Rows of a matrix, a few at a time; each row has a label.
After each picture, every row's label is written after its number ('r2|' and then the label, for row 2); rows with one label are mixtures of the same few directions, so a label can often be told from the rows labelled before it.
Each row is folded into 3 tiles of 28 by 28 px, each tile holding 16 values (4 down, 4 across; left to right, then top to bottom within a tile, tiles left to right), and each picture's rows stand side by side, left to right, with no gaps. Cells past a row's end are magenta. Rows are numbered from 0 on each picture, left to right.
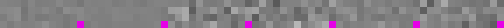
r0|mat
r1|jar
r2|mat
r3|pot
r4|mat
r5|pot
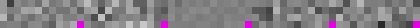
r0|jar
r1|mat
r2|jar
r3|mat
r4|pot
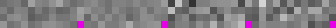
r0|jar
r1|pot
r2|pot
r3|jar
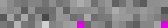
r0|pot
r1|jar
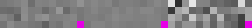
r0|mat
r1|jar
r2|pot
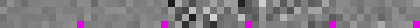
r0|pot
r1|jar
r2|pot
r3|jar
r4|pot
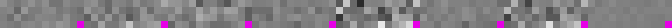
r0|mat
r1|pot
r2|jar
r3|mat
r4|pot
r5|pot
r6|pot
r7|pot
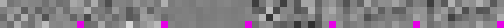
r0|pot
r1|pot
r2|jar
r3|mat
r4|jar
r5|jar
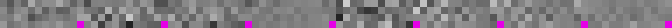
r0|jar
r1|pot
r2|pot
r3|pot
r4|jar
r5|pot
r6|pot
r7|pot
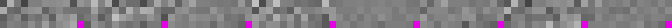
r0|pot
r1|jar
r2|pot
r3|pot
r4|pot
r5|pot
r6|pot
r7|jar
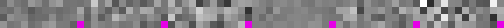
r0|jar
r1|jar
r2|jar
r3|mat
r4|mat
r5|pot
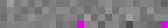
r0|jar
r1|pot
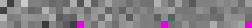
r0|pot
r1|pot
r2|pot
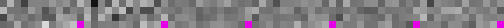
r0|pot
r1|jar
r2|jar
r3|pot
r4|jar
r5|jar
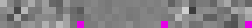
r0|mat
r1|pot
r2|mat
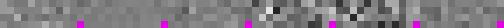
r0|mat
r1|pot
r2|mat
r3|mat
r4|mat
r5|mat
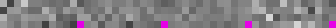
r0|pot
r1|pot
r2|mat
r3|mat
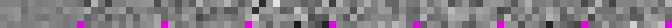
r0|mat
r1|pot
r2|jar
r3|pot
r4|mat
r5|jar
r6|pot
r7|pot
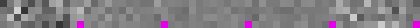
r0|mat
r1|pot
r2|mat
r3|jar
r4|mat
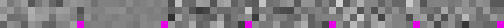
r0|jar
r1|jar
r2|jar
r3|jar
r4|pot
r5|pot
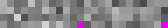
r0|mat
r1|jar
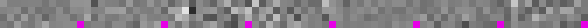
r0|pot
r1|jar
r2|mat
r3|pot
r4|jar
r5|pot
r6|jar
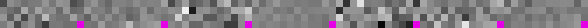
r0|pot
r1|pot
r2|mat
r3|pot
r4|pot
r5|pot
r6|pot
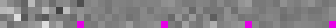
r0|mat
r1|pot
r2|pot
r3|jar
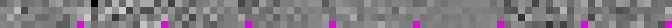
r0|mat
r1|jar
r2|pot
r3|pot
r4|mat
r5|pot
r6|mat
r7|jar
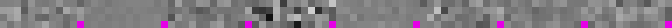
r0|mat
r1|pot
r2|jar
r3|mat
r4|mat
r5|mat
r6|jar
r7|jar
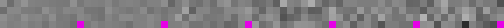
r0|pot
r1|mat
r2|mat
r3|jar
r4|pot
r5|pot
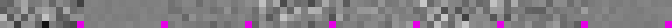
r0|pot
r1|pot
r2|mat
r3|jar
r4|jar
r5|pot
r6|jar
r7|mat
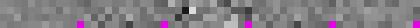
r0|mat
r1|pot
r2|mat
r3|pot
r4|jar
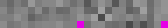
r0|jar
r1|mat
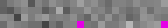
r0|mat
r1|pot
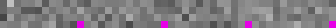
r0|jar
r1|pot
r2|mat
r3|mat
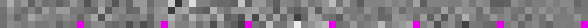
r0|jar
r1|mat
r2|pot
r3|pot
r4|pot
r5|pot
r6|pot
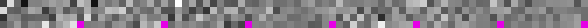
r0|pot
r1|jar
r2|jar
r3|mat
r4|pot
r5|pot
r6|pot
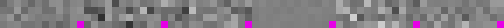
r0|mat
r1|mat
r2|mat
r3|jar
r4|mat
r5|pot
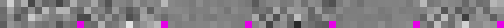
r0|jar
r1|pot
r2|mat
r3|pot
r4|pot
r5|pot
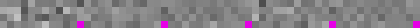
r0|mat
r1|jar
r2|pot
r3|jar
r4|pot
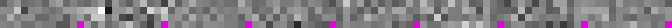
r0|mat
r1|mat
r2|pot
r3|pot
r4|jar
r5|mat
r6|mat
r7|mat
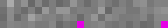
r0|jar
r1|mat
